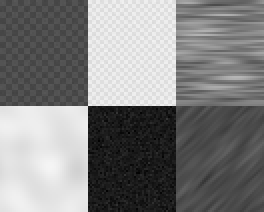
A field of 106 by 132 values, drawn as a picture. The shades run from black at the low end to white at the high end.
It is made of 2 by 3 panels. Panel 1,1: low, checkered, faint in contrast. Panel 1,2: very high, checkered, faint in contrast. Panel 1,3: middling, streaked across. Panel 2,1: very high, smooth, faint in contrast. Panel 2,2: very low, fine-grained, faint in contrast. Panel 2,3: low, slanting up to the right, faint in contrast.
